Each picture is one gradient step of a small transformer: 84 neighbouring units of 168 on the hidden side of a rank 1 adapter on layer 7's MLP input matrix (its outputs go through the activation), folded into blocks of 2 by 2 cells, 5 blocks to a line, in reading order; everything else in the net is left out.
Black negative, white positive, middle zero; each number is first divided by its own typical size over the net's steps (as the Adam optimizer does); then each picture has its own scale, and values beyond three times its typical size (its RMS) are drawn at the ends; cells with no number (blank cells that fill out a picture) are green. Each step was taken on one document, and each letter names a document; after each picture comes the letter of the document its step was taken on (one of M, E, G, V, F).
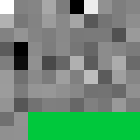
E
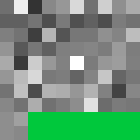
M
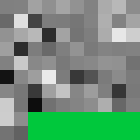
M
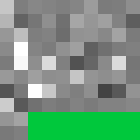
E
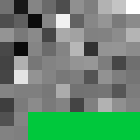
M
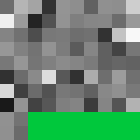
M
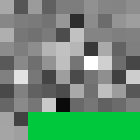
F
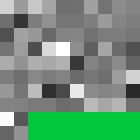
F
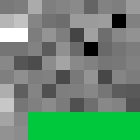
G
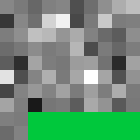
M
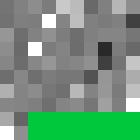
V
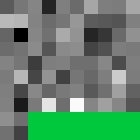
G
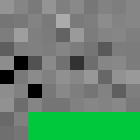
E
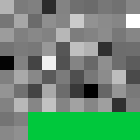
F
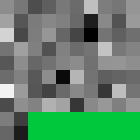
G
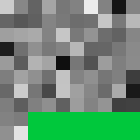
F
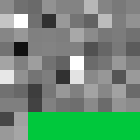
E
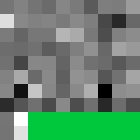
G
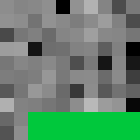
V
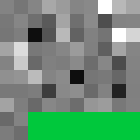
M
